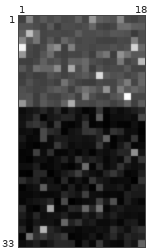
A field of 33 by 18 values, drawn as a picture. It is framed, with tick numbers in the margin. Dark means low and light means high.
Calmest part: bottom right. Average level on the scale: 20%. Stripes: none. Seam: horizontal, 40% of the way down, the top part higher.
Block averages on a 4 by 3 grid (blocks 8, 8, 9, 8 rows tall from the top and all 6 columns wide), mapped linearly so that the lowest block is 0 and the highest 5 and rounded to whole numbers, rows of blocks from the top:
545 / 333 / 000 / 110
